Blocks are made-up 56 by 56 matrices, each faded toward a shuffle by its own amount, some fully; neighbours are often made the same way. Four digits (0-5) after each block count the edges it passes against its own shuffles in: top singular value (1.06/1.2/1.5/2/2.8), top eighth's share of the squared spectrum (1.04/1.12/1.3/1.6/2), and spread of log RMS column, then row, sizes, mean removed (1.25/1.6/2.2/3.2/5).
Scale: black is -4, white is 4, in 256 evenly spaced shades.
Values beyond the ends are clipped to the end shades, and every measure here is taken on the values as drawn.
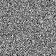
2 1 0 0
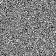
0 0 0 0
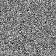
2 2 0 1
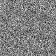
2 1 0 0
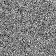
0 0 0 0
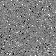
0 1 0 0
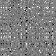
4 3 2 1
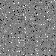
3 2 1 0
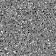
2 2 0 1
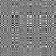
5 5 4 4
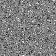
0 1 1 0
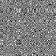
4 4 2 2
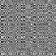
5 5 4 3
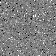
0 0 0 0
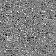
3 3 1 1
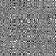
4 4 3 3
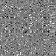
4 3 1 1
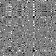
4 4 2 2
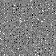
3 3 1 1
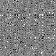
4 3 2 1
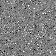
2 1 0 0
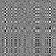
5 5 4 3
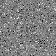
3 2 0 0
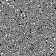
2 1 0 0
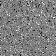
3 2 1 0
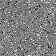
0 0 0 0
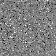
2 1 0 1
